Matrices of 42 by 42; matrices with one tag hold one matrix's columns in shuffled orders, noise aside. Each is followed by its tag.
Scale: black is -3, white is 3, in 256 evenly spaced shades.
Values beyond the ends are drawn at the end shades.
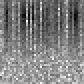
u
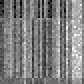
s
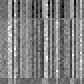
s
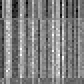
s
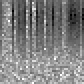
u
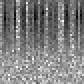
u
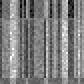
s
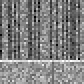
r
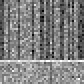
r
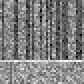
r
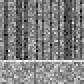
r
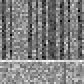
r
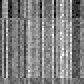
s
